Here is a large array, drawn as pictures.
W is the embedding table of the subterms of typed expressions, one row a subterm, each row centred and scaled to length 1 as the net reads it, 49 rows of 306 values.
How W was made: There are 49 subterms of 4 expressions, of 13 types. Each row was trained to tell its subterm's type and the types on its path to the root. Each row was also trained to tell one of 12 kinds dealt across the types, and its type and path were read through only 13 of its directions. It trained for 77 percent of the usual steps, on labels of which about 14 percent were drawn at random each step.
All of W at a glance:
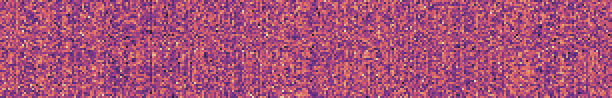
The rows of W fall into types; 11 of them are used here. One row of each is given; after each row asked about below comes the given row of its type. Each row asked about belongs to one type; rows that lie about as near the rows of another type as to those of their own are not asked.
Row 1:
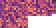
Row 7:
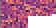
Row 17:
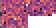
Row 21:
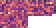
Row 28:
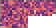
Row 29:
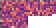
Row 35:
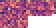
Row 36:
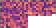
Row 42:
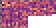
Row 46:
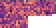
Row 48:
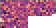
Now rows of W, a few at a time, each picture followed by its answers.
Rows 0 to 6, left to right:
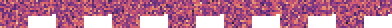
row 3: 46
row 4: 35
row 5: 35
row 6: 29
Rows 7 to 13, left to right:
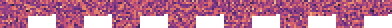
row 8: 36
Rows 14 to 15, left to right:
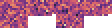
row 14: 35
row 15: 29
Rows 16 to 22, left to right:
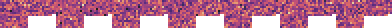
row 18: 42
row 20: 7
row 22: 35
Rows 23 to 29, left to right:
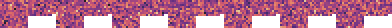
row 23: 17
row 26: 1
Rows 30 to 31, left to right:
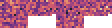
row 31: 28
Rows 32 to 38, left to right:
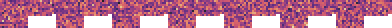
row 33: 36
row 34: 36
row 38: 42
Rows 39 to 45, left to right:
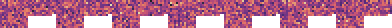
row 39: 28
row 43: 17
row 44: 28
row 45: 36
